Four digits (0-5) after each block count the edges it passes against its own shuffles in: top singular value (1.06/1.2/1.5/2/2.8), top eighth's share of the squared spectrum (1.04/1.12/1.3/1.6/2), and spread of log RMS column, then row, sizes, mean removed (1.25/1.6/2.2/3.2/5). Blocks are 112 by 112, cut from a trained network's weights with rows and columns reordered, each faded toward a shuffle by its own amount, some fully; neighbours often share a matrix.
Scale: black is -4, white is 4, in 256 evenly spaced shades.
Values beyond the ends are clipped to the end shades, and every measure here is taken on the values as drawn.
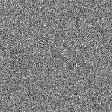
4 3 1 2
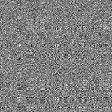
5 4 2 3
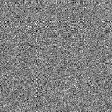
4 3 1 2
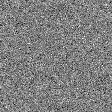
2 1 0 0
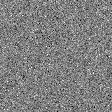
0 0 0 0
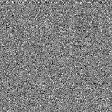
4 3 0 2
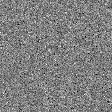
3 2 0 1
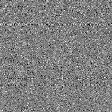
4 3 0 2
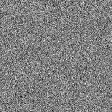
3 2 1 0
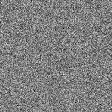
3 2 0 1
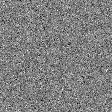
0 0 0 0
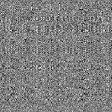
4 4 2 3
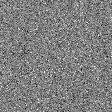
1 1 0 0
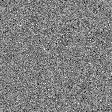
0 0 0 0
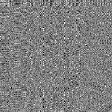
4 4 3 2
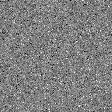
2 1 0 0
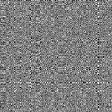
5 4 3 3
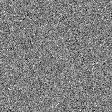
2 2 0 0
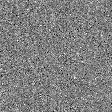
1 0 0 0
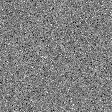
0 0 0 0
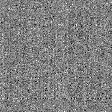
3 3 0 2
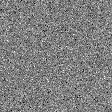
0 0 0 0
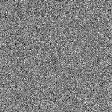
3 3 1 1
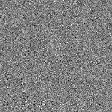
3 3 1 2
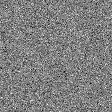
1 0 0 0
